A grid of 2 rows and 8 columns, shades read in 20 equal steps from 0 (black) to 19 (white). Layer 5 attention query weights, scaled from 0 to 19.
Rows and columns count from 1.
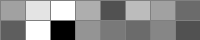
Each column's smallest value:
7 17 0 11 6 8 10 6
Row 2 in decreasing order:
19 11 10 9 8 7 6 0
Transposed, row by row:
12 7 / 17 19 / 19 0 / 13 11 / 6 9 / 14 8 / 12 10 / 8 6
